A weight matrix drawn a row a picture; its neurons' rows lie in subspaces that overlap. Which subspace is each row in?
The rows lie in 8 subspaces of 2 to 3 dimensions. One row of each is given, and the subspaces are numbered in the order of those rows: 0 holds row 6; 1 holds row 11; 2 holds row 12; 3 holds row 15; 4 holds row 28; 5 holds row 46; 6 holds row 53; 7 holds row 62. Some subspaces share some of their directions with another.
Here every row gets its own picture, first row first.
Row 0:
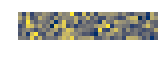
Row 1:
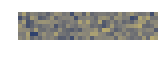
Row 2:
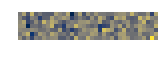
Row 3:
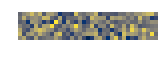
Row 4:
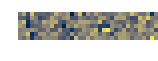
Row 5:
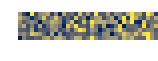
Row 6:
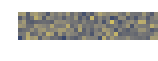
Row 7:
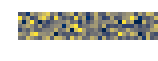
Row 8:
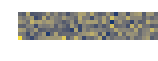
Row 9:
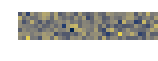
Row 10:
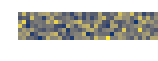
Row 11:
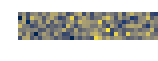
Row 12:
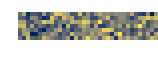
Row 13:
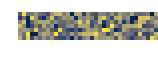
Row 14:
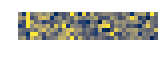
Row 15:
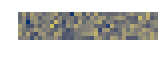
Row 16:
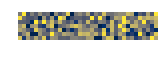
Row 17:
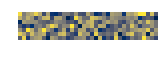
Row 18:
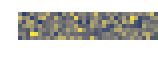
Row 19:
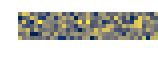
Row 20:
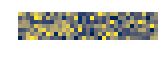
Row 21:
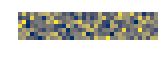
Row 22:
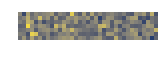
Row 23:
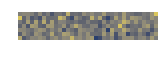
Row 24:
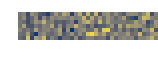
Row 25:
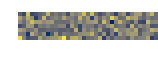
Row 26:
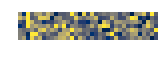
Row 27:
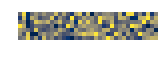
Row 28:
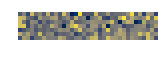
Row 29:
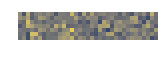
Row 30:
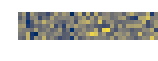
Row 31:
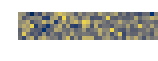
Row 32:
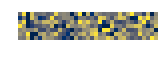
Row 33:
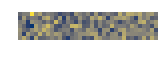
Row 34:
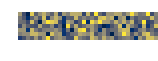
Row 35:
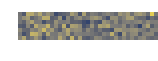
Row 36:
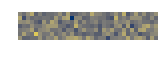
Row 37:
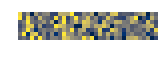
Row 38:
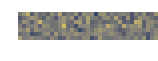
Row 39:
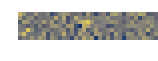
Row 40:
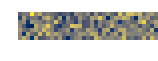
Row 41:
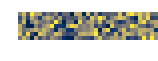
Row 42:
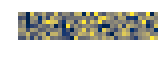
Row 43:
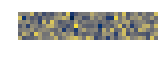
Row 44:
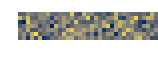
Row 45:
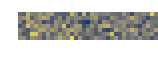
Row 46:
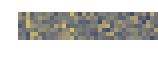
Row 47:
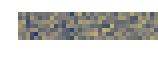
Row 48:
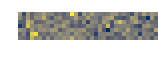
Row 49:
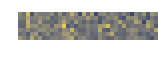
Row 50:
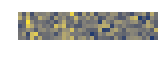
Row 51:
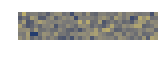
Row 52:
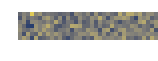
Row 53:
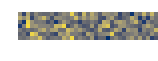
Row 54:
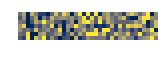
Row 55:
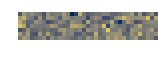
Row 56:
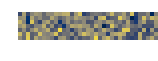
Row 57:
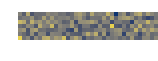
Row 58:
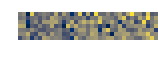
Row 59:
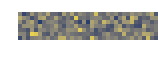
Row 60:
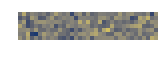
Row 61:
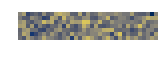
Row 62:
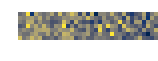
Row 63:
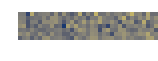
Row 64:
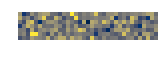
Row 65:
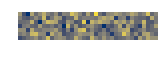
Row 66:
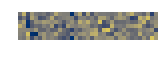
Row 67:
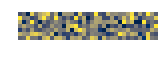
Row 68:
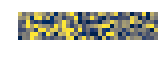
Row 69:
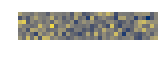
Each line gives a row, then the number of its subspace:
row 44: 0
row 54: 6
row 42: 4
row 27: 1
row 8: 0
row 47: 0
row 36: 1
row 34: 4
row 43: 1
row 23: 1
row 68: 0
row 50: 2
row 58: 7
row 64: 4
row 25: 0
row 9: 5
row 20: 0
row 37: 2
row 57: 0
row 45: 2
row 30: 6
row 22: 1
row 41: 2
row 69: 0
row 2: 1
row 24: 6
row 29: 5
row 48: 4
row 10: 6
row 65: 4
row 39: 2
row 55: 4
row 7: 5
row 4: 1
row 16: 1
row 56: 7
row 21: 6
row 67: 5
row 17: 2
